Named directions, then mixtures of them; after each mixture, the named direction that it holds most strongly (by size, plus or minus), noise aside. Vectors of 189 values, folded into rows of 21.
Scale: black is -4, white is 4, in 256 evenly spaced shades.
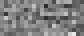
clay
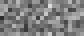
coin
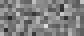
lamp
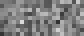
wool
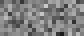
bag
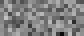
bag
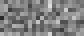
coin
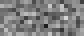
lamp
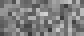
wool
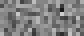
lamp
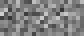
lamp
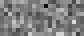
bag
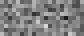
lamp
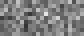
coin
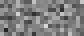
lamp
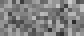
bag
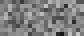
bag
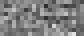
clay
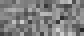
wool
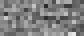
clay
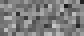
lamp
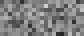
bag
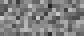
coin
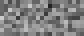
coin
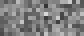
wool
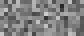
lamp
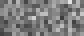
wool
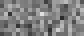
wool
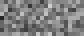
coin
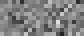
bag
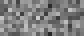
coin
